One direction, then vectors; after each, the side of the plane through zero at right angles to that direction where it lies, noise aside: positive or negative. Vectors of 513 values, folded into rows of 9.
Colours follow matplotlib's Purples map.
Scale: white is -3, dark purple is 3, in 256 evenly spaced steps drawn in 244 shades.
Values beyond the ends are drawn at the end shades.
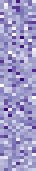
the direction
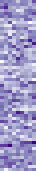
negative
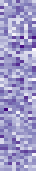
positive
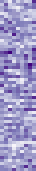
negative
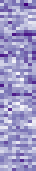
negative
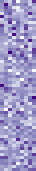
negative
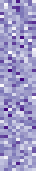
positive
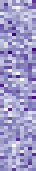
negative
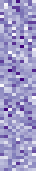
positive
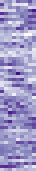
positive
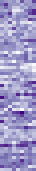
negative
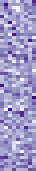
negative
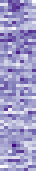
positive
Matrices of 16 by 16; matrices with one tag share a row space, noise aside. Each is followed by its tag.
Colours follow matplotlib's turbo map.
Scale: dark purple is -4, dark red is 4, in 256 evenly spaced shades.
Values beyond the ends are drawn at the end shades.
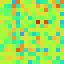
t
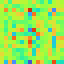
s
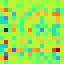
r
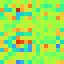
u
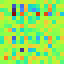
t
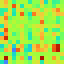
r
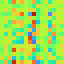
s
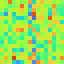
s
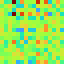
t
